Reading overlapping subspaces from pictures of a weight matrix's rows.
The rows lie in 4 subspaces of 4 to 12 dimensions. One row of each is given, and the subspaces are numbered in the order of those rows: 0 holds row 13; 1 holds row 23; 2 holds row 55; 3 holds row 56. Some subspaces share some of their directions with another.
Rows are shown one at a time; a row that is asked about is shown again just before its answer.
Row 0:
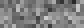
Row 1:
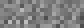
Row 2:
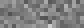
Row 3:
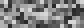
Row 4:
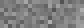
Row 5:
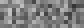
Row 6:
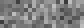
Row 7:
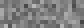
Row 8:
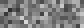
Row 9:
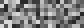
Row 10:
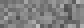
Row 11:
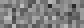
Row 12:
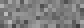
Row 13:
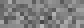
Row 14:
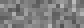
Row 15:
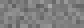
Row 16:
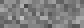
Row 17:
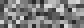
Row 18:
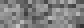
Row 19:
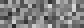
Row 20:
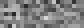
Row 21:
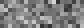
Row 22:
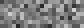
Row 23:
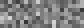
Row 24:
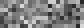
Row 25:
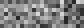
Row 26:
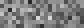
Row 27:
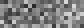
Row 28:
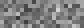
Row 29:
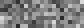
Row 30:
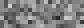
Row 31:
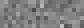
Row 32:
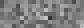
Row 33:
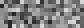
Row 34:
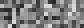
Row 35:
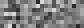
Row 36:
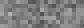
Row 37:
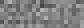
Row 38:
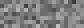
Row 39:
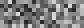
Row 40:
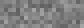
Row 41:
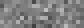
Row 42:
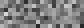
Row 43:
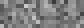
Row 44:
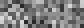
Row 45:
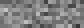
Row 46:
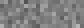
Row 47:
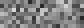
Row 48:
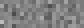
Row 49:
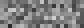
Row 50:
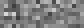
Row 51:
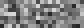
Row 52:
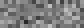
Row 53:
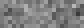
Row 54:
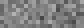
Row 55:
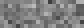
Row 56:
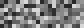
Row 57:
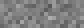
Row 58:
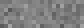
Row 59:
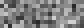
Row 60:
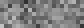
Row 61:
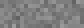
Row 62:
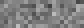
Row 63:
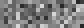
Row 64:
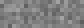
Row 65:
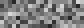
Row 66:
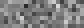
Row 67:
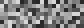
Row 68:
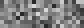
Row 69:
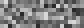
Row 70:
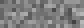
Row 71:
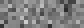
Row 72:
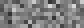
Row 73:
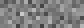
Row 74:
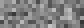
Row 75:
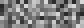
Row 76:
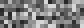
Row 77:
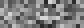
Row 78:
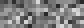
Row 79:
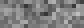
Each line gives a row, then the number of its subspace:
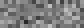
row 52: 1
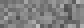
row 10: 0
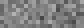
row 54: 1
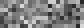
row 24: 1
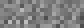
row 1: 0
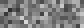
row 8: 1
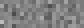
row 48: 1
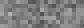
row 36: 1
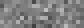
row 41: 0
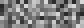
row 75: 1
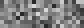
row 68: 0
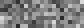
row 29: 1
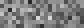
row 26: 0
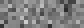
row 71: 0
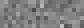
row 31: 0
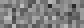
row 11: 1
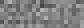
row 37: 0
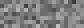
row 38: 1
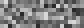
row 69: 2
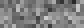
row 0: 1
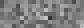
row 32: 0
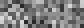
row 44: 1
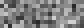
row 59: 3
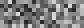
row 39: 0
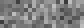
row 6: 1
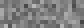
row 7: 2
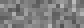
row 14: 1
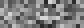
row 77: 2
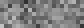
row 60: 2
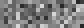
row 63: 0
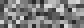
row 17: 0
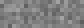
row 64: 1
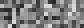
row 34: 1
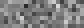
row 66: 0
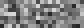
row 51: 3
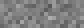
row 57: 0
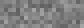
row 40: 0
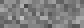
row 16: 0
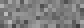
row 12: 1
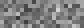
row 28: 0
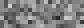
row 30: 2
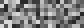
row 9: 3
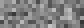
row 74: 2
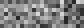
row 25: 0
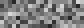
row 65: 2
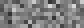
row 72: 1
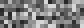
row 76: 1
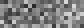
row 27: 1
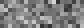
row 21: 3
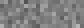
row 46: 1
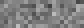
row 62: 0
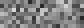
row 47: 0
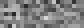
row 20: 3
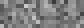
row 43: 1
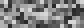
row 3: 2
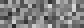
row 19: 1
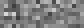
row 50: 3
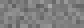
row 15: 0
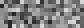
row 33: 3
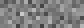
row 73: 0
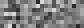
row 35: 3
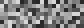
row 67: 3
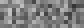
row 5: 1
